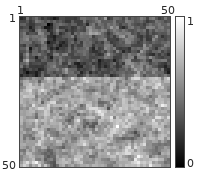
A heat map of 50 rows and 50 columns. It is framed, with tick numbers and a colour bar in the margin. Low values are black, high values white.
Grain: blotchy. Average level on the scale: 50%. Stripes: none. Seam: horizontal, 40% of the way down, the bottom part higher.
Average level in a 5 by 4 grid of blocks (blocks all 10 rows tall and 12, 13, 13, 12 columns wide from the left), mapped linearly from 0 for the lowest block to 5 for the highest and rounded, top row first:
0 0 1 1 | 0 0 0 1 | 4 4 4 5 | 4 4 5 4 | 4 4 4 4
